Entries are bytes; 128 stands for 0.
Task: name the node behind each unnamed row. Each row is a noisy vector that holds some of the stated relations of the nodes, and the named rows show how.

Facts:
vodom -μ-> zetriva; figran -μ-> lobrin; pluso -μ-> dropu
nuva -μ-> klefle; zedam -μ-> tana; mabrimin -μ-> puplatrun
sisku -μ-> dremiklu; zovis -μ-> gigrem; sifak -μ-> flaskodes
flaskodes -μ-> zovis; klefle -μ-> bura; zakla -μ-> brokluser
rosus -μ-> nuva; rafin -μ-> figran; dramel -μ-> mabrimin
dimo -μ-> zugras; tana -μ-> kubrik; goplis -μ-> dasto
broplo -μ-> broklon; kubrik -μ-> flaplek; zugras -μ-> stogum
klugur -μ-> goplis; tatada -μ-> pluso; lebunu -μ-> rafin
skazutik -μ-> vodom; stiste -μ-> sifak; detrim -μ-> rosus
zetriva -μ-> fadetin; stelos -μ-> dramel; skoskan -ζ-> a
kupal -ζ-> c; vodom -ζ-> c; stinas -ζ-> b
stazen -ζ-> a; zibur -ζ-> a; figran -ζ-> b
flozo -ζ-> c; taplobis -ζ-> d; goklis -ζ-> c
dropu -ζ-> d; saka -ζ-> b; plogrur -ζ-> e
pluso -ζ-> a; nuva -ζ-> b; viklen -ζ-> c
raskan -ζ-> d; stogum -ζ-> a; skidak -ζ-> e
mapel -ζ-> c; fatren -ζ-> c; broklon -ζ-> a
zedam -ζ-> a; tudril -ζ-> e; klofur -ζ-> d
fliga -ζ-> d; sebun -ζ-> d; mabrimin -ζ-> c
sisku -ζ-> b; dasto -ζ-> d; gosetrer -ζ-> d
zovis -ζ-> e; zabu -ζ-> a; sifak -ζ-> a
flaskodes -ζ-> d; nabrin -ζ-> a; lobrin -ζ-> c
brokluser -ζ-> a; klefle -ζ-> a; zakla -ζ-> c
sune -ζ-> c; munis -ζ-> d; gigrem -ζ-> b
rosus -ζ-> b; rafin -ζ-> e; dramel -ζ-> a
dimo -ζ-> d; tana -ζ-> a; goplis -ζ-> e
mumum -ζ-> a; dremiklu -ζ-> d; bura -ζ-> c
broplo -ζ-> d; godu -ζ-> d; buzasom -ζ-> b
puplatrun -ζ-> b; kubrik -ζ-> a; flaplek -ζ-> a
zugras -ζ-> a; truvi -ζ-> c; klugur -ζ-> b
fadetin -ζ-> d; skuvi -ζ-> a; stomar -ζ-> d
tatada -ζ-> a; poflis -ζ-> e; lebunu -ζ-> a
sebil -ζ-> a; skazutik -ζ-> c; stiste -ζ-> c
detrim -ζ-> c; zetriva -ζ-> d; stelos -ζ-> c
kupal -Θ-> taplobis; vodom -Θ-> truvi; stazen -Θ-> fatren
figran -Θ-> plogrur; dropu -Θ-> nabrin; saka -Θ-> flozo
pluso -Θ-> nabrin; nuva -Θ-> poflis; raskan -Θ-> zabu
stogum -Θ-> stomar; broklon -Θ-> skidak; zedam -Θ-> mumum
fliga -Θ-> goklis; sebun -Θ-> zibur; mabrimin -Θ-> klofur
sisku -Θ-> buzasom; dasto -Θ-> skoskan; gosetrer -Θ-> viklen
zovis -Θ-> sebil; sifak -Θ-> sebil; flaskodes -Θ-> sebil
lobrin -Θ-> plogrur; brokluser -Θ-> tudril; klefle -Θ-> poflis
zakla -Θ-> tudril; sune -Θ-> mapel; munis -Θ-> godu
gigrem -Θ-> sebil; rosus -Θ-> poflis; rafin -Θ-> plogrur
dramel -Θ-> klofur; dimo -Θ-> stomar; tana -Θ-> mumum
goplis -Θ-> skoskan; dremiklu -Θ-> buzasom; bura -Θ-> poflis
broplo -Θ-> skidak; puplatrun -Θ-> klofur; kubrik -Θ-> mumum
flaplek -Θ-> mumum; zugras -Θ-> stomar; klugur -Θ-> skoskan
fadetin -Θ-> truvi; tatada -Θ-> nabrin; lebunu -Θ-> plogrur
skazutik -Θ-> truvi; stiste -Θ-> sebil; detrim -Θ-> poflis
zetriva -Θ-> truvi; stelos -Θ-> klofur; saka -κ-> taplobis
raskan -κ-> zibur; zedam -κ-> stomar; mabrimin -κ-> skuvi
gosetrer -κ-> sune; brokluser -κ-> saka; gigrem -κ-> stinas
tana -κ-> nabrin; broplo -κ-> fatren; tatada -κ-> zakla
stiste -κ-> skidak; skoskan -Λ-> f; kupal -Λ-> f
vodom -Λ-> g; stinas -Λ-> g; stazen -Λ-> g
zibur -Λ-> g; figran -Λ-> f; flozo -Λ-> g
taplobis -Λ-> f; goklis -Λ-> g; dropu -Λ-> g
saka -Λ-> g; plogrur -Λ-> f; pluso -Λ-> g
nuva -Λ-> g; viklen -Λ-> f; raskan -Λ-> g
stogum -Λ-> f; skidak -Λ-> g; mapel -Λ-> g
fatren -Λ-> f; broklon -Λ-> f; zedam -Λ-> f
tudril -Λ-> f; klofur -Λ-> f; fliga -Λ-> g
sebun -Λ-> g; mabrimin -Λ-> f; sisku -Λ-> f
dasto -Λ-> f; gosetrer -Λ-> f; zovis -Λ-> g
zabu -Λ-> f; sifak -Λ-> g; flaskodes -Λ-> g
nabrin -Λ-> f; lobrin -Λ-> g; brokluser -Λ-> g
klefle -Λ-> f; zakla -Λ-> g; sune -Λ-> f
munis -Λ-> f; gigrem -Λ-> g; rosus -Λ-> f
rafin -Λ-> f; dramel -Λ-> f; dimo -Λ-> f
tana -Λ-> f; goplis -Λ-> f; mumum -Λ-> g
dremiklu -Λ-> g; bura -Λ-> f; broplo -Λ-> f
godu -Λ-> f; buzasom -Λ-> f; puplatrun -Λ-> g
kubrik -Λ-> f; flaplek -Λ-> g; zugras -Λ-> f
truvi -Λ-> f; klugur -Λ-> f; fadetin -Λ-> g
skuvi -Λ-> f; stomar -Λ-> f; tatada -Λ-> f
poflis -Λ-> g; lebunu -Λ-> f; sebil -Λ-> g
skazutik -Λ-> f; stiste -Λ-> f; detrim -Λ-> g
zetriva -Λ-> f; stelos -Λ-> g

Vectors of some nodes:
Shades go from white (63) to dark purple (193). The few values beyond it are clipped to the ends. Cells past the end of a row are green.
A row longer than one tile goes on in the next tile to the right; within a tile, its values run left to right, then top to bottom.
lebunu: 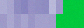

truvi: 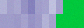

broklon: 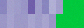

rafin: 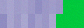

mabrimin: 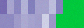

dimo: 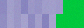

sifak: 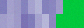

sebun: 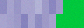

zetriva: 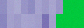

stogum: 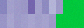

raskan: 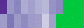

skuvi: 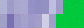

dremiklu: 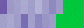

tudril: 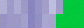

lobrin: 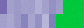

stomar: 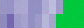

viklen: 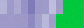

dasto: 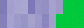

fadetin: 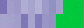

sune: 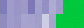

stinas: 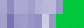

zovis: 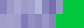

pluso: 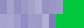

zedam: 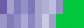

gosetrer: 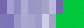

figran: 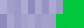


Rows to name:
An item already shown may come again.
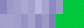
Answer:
puplatrun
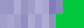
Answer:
nuva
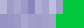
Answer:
buzasom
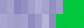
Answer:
stelos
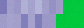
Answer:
fadetin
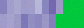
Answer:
zovis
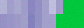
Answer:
tudril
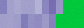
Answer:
zovis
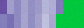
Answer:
broplo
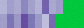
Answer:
sebil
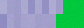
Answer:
figran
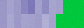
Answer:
kupal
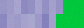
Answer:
munis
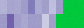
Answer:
fatren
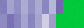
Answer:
stiste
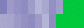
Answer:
vodom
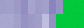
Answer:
detrim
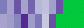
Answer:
brokluser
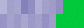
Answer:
sisku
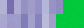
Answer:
poflis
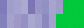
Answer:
dasto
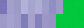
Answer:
fadetin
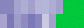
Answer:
skidak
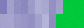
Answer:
vodom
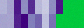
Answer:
saka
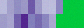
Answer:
taplobis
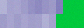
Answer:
rosus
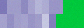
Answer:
zakla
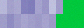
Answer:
skoskan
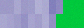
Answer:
nuva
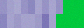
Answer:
zetriva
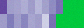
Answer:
gigrem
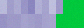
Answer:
buzasom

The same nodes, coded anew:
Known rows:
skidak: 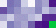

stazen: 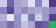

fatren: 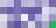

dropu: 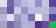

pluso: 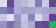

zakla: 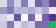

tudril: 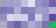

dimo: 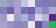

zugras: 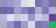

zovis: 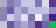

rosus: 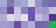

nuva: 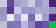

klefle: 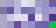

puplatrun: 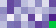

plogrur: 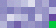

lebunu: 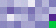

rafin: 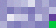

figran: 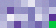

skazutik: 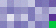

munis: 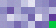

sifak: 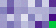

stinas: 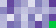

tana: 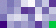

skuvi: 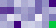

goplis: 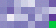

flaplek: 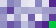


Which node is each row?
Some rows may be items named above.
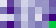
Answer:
zibur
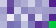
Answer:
nuva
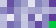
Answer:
stinas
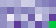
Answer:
zetriva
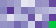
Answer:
dasto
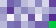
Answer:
puplatrun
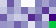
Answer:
zedam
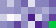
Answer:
taplobis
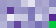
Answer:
figran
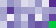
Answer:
lobrin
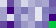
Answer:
raskan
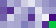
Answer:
gosetrer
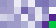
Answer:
tatada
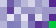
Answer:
nuva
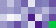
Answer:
taplobis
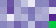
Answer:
klugur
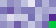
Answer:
dramel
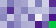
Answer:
flaskodes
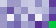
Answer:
fadetin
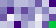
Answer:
mabrimin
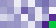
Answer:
tatada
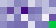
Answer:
broplo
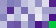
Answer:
gigrem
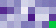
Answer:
sune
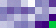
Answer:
stiste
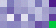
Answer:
vodom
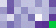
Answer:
dropu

